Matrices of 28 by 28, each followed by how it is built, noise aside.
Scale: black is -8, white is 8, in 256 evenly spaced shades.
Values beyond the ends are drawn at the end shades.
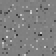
sparse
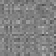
low rank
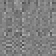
low rank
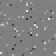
sparse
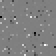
sparse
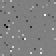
sparse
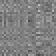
low rank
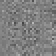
low rank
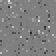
sparse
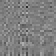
low rank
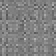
low rank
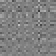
low rank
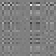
low rank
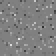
sparse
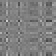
low rank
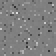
sparse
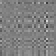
low rank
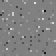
sparse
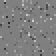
sparse
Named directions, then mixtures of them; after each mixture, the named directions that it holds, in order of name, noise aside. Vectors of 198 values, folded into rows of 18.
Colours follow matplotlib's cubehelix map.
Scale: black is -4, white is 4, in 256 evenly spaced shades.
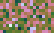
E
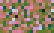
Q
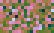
Q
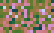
Q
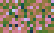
E, Q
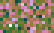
E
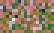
E, Q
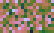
E, Q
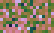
E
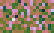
E, Q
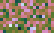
E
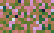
E, Q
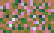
E, Q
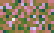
E, Q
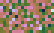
Q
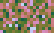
E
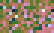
Q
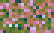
E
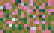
E, Q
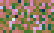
E, Q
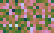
E, Q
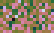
E, Q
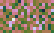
E, Q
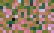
E, Q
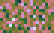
E, Q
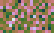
E, Q
